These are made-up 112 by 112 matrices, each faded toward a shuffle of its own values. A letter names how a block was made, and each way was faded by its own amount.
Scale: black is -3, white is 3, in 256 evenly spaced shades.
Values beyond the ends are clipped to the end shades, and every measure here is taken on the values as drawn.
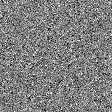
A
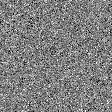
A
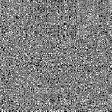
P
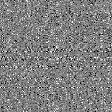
P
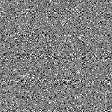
P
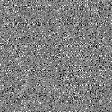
P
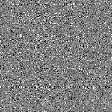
P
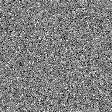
A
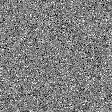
A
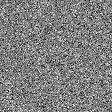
A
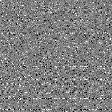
P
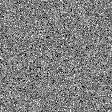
A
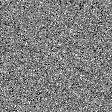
A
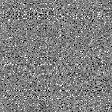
P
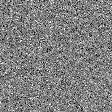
A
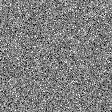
A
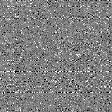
P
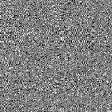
P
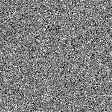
A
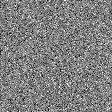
A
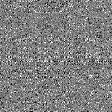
P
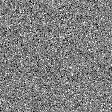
A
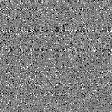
P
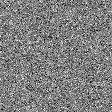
A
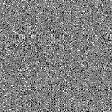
P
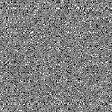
P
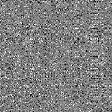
P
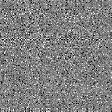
P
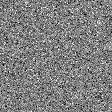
A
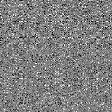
P
